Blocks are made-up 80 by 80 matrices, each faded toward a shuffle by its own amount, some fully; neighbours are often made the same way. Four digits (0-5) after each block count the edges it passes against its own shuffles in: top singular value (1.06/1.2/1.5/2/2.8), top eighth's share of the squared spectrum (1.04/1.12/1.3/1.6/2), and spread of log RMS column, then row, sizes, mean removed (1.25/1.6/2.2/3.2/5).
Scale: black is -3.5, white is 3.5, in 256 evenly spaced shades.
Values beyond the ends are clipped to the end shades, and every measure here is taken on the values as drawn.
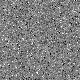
0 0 0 0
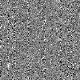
1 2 3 0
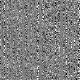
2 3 4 0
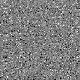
3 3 1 1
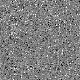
3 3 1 1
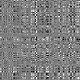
5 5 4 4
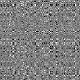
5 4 3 3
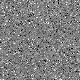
0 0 0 1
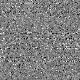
1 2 0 2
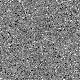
2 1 0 0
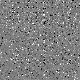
2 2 1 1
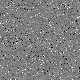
0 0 0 0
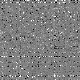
3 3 2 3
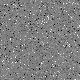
0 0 0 0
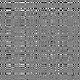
5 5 3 4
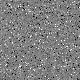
1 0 0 0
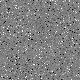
0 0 0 0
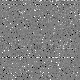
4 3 0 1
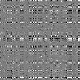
5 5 3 4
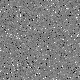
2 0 0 0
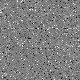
2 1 0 0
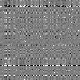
5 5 2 3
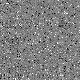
3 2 0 1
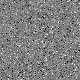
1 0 0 0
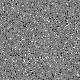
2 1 0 0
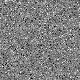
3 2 0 0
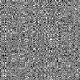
4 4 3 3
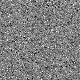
0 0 0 0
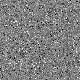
2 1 0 0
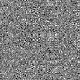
4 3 2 1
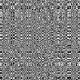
5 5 4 3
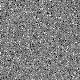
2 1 0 0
